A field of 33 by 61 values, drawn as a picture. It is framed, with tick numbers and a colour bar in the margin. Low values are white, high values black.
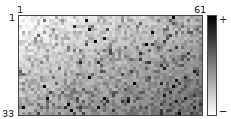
Fine speckle covers the field. The bottom right is the ninth with the highest average. The top left is the ninth with the lowest average. There are no regular stripes. There is an overall slope up to the bottom right. No row or column stands out.
